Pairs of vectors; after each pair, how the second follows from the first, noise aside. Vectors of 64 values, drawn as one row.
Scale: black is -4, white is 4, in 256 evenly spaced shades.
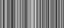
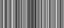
negated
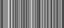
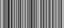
negated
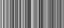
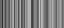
negated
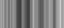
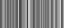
sign-scrambled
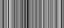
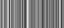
sign-scrambled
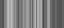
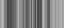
negated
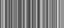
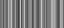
shuffled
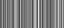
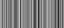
negated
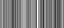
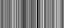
negated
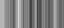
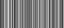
shuffled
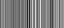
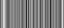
shuffled
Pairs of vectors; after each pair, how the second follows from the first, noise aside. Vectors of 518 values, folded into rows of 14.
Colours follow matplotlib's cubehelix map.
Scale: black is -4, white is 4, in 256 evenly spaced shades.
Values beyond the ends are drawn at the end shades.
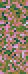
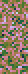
reversed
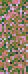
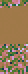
partly zeroed
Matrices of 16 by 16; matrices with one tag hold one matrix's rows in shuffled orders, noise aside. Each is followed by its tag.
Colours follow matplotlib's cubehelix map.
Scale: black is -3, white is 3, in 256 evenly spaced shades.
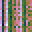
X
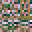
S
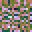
S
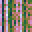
X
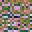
S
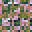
S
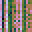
X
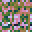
S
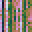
X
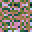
S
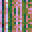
X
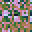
S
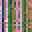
X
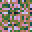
S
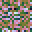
S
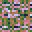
S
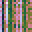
X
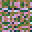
S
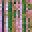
X
